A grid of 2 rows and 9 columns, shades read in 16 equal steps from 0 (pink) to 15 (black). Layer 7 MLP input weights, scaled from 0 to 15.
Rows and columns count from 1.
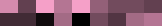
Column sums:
13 20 14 9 15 14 18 13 13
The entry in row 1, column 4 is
4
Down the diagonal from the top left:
2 11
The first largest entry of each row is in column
2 5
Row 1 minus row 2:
-9 -2 -14 -1 -15 -2 -2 3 5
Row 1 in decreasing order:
9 9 8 8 6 4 2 0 0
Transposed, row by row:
2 11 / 9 11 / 0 14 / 4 5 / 0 15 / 6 8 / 8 10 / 8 5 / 9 4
